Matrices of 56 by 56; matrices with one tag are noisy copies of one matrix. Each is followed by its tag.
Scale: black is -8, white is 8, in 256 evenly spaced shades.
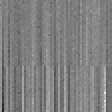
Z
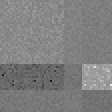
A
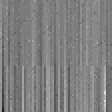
Z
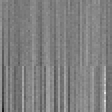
Z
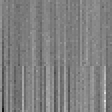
Z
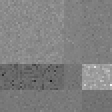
A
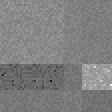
A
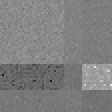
A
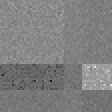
A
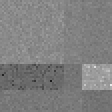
A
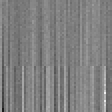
Z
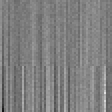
Z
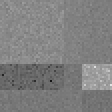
A
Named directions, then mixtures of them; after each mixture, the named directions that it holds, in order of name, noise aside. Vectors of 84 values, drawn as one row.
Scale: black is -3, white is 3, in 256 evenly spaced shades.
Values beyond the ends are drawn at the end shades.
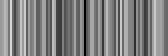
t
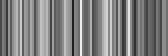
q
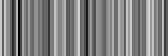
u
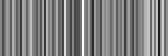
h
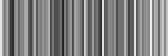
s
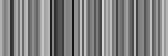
q, s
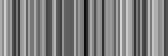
t, u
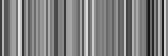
h, u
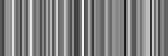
h, s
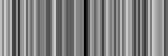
t, u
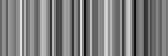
q, t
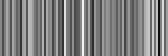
h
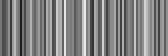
h, t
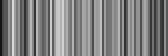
s, t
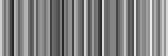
s
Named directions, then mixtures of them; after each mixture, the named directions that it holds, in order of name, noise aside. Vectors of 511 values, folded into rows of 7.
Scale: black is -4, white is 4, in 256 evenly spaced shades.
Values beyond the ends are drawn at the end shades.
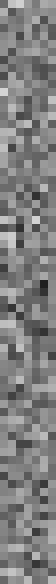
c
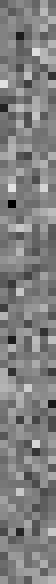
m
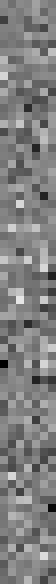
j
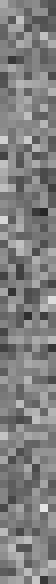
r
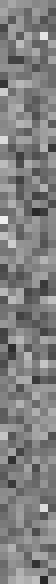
c, j, r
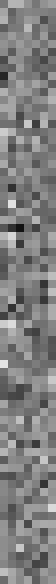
c, j, m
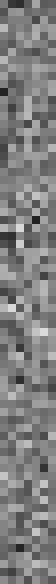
c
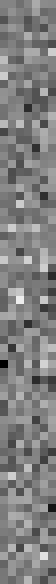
j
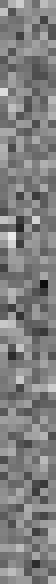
c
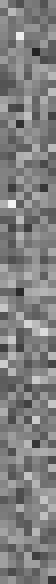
c, j, m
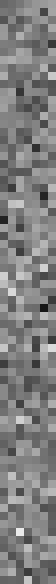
j, m, r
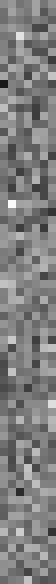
j, m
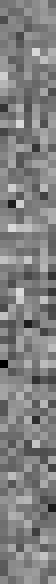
j, m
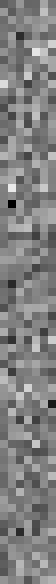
m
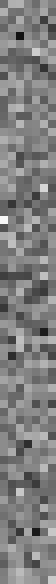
c, m, r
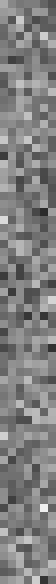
r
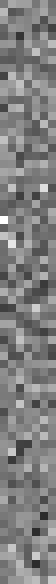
c, m, r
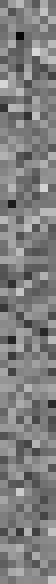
c, m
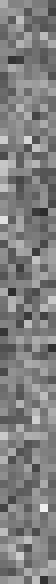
r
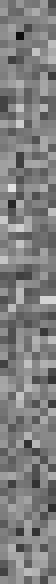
j, m, r
